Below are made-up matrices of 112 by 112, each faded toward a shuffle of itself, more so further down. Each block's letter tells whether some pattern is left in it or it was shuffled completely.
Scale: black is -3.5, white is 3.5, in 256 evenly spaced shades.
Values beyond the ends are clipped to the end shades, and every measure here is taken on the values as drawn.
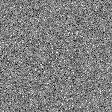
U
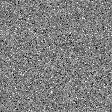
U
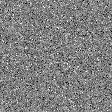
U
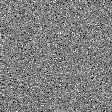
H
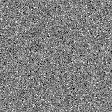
H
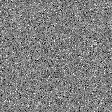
H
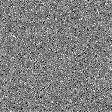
H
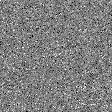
H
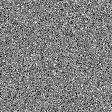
U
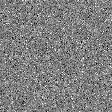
H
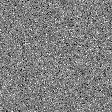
U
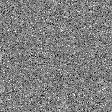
H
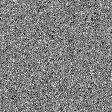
H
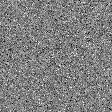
U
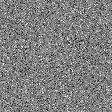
H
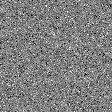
U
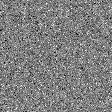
U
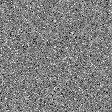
H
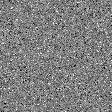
U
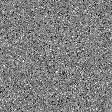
U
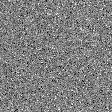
U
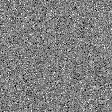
H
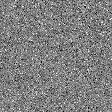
H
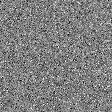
U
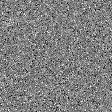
H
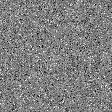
H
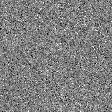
H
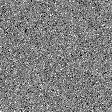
U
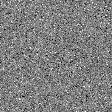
U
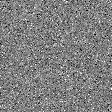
U
